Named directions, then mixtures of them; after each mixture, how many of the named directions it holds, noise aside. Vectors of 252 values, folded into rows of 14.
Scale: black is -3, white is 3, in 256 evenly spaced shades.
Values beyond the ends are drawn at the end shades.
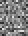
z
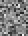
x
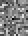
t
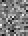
three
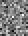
three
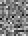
two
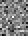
three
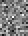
three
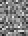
one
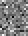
three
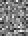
one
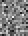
three
